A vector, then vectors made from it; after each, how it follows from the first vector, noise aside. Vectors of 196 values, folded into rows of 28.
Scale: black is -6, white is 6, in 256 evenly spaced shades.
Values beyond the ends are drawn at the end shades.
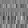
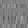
shrunk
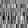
scaled up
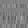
shrunk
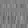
shrunk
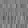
shrunk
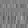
shrunk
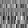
scaled up
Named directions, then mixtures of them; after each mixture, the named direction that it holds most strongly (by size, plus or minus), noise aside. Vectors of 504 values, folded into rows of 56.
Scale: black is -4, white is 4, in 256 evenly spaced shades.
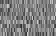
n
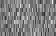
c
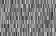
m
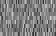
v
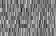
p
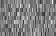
c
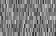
v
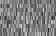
n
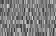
n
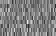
n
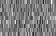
v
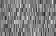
c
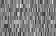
c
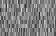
p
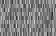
m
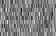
m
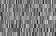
v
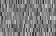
v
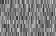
m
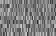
n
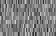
v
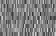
v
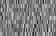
v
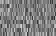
n
